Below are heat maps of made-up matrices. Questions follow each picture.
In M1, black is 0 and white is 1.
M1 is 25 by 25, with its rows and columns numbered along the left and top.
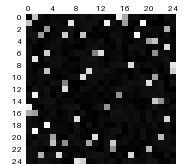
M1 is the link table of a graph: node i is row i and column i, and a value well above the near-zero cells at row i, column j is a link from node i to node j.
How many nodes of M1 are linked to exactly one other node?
5
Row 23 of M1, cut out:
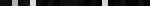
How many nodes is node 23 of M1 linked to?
3
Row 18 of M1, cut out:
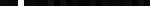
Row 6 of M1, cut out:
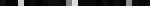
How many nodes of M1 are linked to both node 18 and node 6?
1
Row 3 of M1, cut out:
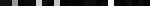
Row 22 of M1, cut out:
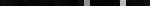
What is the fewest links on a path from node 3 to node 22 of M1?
4
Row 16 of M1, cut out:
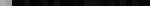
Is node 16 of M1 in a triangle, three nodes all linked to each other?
yes
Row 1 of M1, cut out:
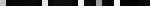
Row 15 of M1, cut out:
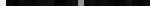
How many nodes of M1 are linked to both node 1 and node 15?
2
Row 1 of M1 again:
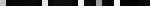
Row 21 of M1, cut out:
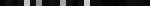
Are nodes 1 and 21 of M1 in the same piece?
no
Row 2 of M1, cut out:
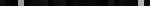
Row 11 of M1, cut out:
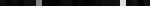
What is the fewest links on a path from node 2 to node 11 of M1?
3
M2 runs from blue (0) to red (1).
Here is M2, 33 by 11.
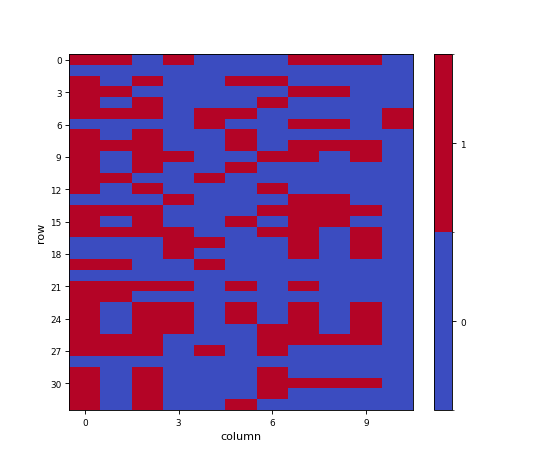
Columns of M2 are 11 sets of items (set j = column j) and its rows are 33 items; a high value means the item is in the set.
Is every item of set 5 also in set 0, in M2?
yes
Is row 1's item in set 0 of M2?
no
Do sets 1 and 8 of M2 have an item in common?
yes
